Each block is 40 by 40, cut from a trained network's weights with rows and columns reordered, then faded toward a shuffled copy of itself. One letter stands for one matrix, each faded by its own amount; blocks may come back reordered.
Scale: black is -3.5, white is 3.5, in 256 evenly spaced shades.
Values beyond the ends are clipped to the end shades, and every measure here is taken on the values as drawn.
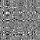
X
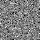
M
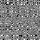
X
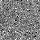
M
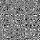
X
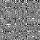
X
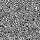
M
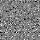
M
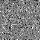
M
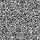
M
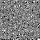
M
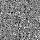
M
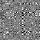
X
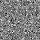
M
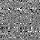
X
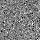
M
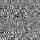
X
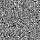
M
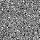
M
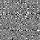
X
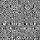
X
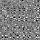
X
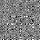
X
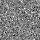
M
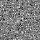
M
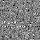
M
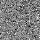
M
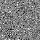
M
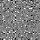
X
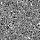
M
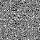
M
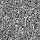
M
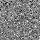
M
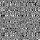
X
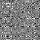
X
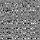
X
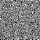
M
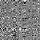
X
